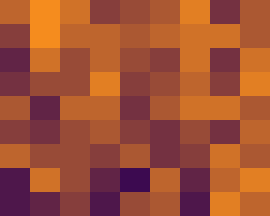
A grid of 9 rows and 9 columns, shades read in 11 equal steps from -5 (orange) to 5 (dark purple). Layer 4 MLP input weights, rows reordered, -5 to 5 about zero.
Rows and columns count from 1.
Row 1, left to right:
-2 -5 -3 1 0 -1 -4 2 -1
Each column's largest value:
4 3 1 4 5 2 4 2 -1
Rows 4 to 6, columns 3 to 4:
0 -4 | -2 -2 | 0 -1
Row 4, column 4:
-4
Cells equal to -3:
10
